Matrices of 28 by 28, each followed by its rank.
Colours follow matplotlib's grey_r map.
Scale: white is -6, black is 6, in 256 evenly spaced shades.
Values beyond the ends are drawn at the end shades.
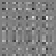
two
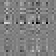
two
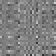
three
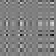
one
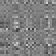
three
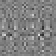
three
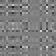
two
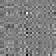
three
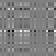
one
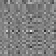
three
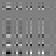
one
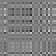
one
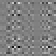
two
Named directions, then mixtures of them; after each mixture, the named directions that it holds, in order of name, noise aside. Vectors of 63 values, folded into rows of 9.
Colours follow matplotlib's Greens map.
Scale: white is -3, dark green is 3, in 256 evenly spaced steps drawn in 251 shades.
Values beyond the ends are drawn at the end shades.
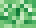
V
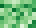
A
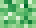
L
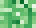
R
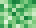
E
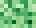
L, R, V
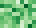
A, R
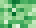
A, E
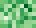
E, L, V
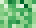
E, L, R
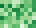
A, V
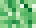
L, R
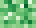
L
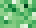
A, L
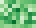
R, V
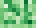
L, V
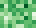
A, E, L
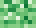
L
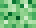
L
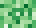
A, E, R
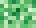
E, V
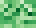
V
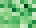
A, L, R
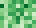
A, E, R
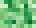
L, R, V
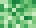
E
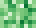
L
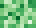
A, E, L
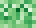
V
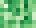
E, L, V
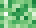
A, E, V
